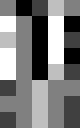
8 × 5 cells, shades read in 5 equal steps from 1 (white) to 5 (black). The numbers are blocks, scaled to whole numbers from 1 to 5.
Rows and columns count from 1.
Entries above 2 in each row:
4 3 3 3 3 4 4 4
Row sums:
17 15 15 15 15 15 15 16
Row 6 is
4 3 2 3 3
